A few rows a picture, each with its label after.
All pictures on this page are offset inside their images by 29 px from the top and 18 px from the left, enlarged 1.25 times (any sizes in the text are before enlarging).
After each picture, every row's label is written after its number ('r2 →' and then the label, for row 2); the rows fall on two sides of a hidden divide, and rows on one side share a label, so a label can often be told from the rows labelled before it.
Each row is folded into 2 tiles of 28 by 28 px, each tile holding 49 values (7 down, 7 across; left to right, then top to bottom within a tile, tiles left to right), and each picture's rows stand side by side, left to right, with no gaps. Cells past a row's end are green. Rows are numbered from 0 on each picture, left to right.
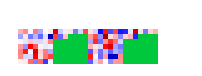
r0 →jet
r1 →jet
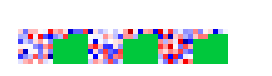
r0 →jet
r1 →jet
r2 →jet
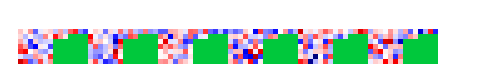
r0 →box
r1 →jet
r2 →jet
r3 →jet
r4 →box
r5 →jet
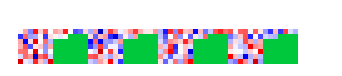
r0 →jet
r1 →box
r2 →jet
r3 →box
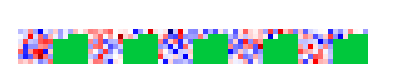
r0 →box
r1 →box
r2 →jet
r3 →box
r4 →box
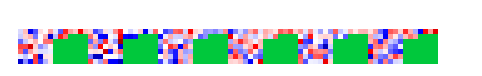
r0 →jet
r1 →box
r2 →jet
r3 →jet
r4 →box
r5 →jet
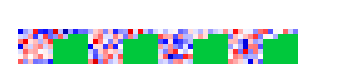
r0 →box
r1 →box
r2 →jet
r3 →box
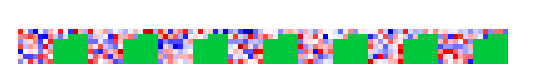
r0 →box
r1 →box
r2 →box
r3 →jet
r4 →jet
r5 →box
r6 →box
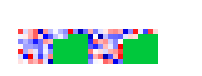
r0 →box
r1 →jet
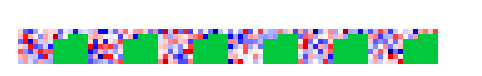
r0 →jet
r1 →jet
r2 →jet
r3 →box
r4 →box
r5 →box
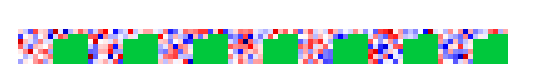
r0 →jet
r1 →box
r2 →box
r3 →jet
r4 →jet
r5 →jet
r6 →box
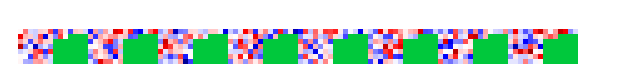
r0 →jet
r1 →jet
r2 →box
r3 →box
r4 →jet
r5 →box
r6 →box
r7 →box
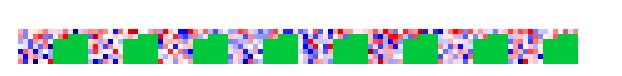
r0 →jet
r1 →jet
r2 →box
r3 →jet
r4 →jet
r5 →box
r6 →jet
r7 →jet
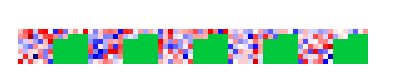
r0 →box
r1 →jet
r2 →jet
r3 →box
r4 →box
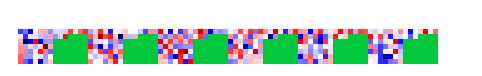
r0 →jet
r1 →jet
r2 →jet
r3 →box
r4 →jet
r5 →jet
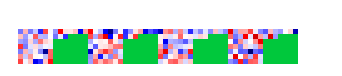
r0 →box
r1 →box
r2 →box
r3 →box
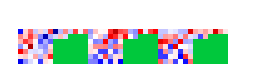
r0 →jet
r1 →jet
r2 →jet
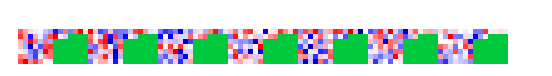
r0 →jet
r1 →box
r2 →box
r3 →jet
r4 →box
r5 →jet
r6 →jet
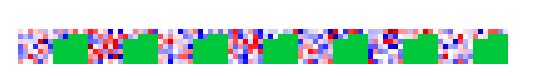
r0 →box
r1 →jet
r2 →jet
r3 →jet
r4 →box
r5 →jet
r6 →jet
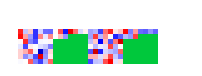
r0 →box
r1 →jet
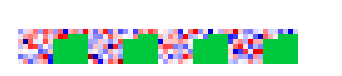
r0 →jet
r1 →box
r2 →jet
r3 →jet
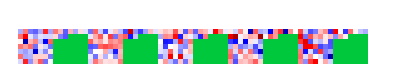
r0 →jet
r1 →box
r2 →box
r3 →box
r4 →box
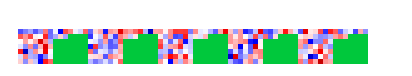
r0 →jet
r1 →box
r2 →jet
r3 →jet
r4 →jet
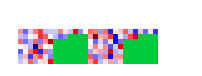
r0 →box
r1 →jet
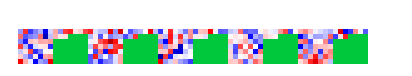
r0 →jet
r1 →jet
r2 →jet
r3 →box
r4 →box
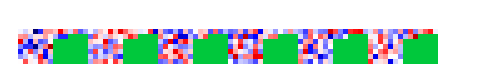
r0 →box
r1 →jet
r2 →box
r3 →jet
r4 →jet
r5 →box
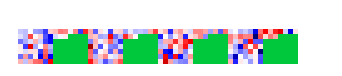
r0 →jet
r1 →jet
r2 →jet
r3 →jet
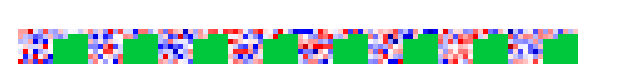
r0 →box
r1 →box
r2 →jet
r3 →box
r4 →jet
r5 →box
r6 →jet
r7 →jet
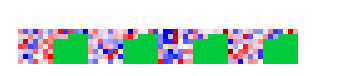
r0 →box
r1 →jet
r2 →jet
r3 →box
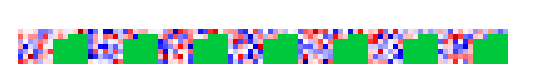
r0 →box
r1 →box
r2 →box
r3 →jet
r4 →jet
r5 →box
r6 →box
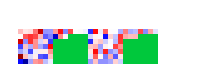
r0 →jet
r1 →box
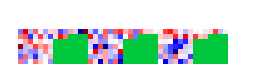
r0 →jet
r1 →box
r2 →jet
